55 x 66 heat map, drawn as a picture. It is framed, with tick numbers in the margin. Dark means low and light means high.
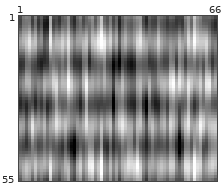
Horizontal stripes repeat 4 times down the table. The histogram is bell-shaped. On average the colour sits 50% of the way up the scale.
